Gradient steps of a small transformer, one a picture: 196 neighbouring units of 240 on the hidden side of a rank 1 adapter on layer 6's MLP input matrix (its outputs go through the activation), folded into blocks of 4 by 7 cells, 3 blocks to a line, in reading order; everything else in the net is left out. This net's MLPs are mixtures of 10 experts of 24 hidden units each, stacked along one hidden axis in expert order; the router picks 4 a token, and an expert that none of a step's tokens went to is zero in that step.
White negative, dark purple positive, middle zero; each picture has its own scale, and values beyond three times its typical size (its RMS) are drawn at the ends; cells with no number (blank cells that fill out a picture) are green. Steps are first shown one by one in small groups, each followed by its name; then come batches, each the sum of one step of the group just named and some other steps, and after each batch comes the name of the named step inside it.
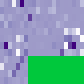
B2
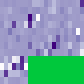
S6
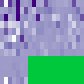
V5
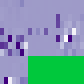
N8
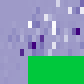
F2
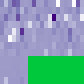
V5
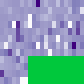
F2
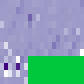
S6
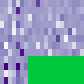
N8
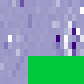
B2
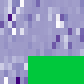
S6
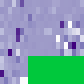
B2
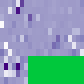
S6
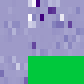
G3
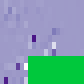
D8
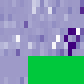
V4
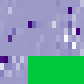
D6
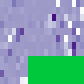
D6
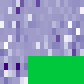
D6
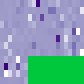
G3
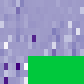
D8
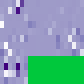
D6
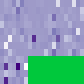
D8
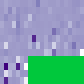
D8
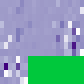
V4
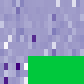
D8
